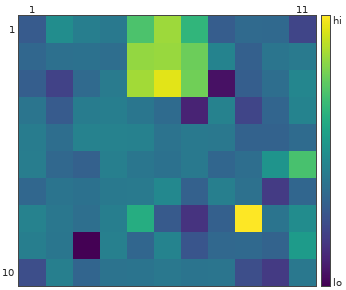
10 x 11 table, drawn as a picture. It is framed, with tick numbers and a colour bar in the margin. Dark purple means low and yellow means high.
The bottom right is the roughest part. The middle left is the smoothest part. In the top middle lies a patch that is higher than the rest.
